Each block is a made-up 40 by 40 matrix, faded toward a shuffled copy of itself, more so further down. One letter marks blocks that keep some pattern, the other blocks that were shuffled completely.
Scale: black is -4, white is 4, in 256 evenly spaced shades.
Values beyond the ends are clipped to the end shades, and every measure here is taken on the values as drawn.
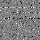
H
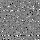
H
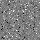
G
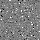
G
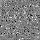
H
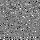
H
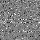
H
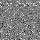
H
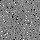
G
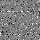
H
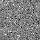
G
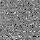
H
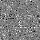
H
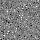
G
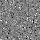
G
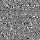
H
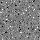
G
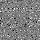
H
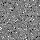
G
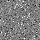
G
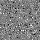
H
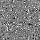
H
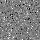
G
